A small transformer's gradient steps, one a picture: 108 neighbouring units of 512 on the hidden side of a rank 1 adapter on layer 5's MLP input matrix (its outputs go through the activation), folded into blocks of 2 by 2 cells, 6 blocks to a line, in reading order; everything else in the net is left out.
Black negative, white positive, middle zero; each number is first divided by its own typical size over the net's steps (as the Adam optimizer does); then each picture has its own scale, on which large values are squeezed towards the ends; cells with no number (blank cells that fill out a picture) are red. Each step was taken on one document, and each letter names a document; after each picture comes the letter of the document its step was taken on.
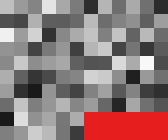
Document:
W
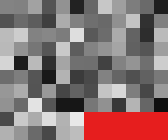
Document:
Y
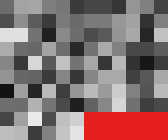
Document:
Y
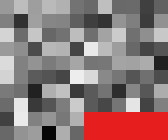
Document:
W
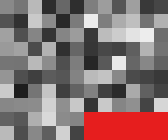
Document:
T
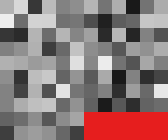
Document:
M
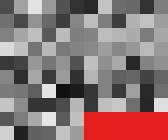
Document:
T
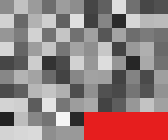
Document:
M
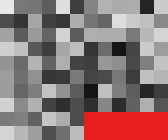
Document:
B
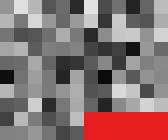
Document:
B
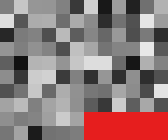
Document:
M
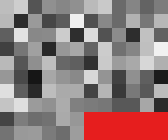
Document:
M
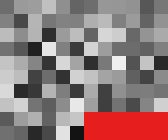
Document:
W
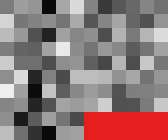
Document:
W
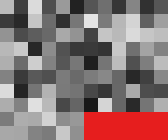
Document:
T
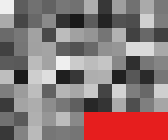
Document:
M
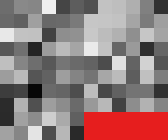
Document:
W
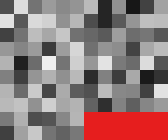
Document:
M
